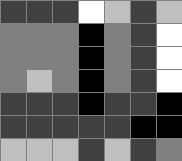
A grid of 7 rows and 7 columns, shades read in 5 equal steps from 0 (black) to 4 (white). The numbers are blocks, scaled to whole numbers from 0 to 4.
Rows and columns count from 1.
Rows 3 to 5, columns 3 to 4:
2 0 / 2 0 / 1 0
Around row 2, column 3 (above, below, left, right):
1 2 2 0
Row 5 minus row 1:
0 0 0 -4 -2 0 -3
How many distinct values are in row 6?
2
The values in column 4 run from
0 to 4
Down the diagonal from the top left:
1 2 2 0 1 0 2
